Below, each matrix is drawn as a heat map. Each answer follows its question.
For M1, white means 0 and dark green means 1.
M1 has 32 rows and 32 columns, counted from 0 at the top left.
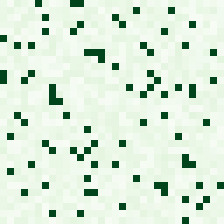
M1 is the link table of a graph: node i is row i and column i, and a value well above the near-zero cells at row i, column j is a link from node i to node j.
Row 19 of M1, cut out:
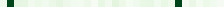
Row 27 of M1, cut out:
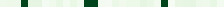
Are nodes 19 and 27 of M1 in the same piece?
yes
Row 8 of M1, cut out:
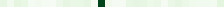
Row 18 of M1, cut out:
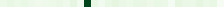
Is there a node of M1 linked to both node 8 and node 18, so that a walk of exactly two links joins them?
no
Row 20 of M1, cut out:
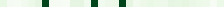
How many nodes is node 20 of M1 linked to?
3
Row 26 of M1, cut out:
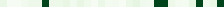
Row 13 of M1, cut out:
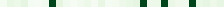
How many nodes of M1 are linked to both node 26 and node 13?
1
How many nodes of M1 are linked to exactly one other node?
6
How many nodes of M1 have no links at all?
1
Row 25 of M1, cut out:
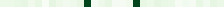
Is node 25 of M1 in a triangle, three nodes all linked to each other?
no
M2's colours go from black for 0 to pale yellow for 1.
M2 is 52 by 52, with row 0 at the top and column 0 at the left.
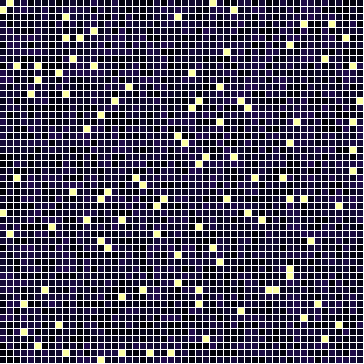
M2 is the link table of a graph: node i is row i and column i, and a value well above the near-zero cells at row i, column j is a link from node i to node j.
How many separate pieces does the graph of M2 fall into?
3
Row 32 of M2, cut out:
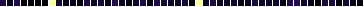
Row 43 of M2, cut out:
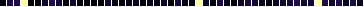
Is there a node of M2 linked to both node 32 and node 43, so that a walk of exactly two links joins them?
yes
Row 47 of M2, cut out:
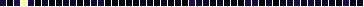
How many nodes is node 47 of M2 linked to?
1
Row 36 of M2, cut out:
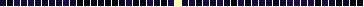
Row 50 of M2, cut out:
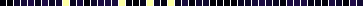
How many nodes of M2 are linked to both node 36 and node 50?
0
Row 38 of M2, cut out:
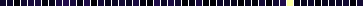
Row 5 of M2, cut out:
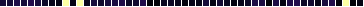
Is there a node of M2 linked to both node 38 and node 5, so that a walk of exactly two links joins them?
no
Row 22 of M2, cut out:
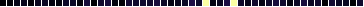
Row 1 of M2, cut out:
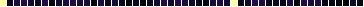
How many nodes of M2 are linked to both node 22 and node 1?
1
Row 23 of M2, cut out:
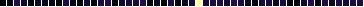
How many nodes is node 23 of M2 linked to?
1
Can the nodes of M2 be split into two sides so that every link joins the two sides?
no
